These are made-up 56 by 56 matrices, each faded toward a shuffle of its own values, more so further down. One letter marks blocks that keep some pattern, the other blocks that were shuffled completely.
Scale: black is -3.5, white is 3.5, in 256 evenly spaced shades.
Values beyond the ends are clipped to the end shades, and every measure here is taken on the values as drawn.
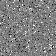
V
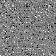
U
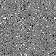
U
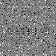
U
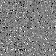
U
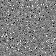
V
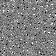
V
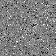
U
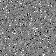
V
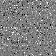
U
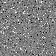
V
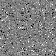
U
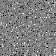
U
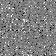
U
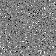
U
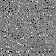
U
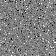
V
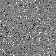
V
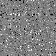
U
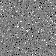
V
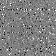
U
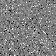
U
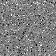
U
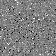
V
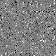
U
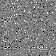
U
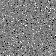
V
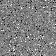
V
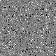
U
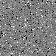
V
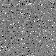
U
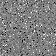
V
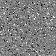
U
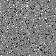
U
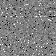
U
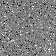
V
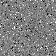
V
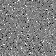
V
